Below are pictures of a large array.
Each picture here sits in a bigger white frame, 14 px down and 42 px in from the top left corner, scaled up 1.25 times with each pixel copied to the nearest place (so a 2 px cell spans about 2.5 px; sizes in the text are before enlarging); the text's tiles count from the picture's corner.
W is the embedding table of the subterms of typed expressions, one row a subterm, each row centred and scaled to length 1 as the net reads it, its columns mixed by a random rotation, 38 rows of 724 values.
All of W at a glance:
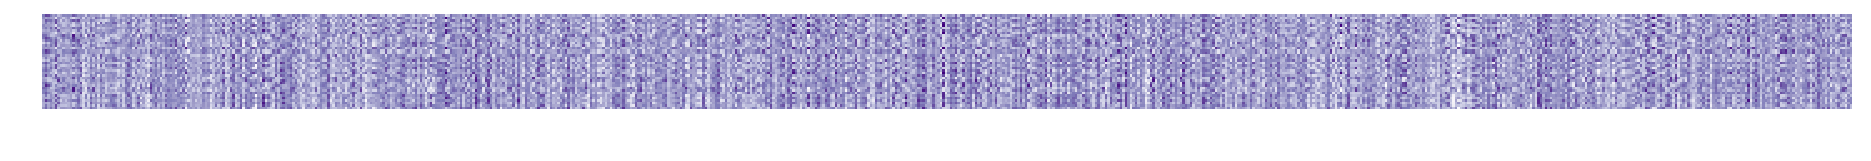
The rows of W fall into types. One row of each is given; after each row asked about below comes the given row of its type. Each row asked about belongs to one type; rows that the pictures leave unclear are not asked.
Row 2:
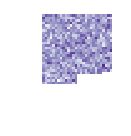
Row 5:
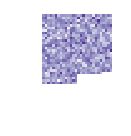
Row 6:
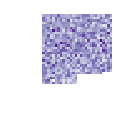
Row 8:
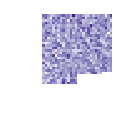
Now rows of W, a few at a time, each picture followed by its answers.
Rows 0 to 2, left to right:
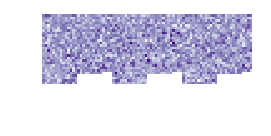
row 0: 2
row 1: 6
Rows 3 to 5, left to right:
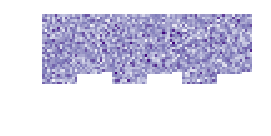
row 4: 6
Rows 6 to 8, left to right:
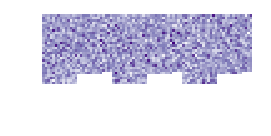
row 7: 6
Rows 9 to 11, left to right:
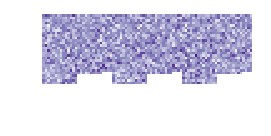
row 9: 2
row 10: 2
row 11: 5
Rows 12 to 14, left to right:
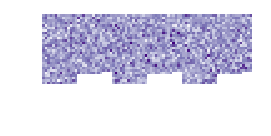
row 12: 5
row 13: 6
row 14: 2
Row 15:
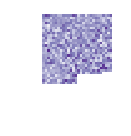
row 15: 2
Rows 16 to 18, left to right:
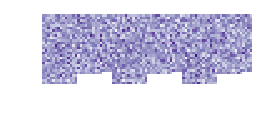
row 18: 5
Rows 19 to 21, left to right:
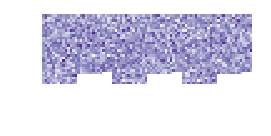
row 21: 5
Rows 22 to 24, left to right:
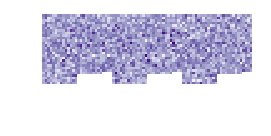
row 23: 6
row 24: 5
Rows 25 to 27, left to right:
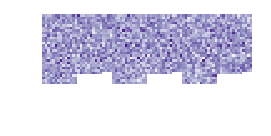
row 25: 8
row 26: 6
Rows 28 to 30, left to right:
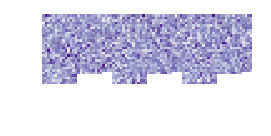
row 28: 2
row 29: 8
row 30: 8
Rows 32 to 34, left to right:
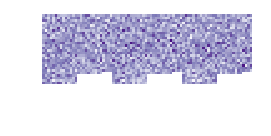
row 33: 6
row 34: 2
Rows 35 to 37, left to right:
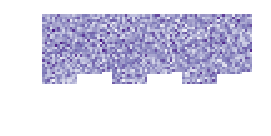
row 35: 6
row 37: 5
